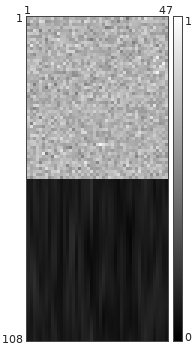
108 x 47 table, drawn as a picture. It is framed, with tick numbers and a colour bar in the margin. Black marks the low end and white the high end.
It is made of 2 by 1 panels. Panel 1,1: high, fine-grained. Panel 2,1: very low, streaked downward, faint in contrast.
